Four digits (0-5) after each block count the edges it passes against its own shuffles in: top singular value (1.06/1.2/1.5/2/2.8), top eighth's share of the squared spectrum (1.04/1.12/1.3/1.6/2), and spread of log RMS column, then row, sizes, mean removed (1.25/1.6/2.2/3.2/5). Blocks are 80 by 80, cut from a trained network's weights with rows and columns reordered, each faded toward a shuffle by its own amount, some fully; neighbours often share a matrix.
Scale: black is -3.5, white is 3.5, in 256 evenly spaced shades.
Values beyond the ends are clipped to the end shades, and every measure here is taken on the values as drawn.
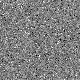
0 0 0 0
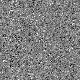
2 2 1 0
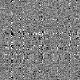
3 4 3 3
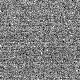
2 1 0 0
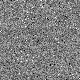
0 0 0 0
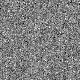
1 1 0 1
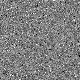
0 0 0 0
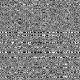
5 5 0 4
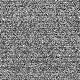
3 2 0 0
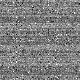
3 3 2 0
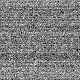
3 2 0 0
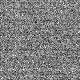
2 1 0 0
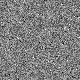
0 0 0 0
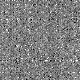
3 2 0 2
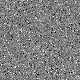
0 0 0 0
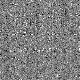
2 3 1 2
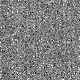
2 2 1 2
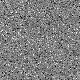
1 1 0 0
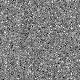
1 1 0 0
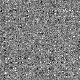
2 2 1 2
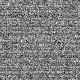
3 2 0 0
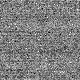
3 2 0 0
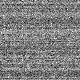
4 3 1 1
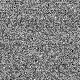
1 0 0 0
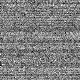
4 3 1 0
